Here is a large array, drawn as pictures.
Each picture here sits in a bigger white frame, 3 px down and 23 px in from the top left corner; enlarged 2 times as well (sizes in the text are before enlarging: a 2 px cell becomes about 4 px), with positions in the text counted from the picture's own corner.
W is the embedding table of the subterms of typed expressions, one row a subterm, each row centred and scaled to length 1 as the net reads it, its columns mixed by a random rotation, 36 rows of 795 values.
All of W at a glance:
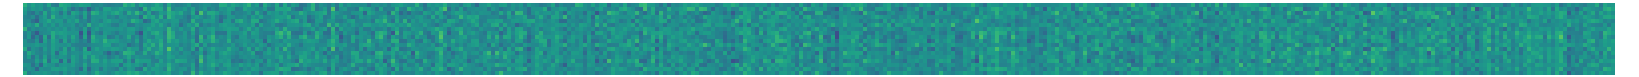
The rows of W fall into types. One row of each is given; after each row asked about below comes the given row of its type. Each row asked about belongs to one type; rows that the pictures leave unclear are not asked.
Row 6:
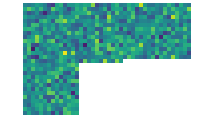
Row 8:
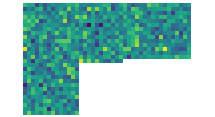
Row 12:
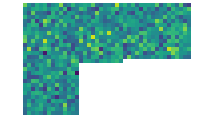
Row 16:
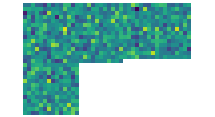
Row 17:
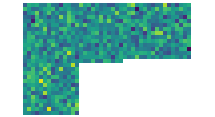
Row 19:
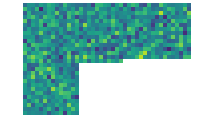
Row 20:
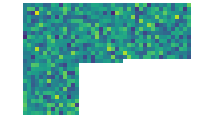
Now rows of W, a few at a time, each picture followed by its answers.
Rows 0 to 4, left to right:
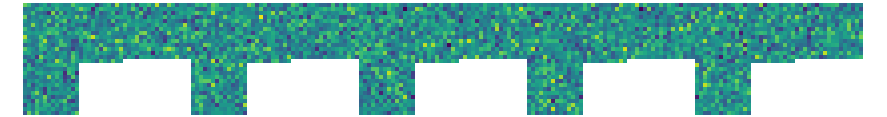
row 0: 12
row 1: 17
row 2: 19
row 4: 16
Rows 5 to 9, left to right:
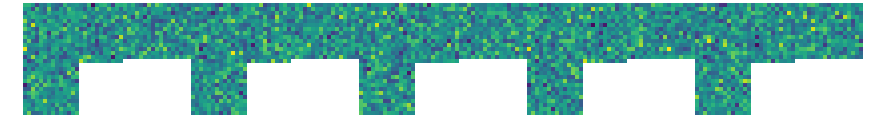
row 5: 8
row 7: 20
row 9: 6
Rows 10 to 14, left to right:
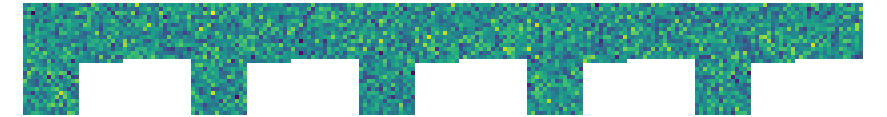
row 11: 20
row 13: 8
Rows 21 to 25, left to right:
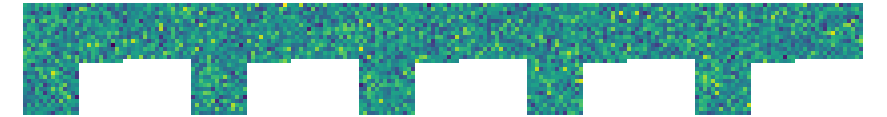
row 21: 19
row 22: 12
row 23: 8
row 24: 6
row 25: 17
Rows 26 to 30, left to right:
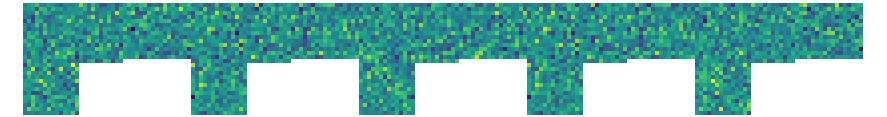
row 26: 17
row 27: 16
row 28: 19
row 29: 16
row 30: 17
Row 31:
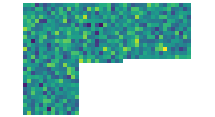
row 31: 8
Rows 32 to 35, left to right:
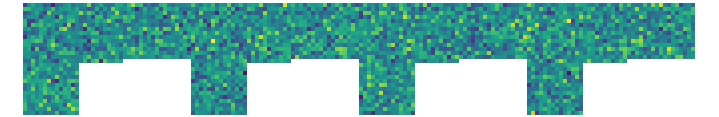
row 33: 12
